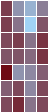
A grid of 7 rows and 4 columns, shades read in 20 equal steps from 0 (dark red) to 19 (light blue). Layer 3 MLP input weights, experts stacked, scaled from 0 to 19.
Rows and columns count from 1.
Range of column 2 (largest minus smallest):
10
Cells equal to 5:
3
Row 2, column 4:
7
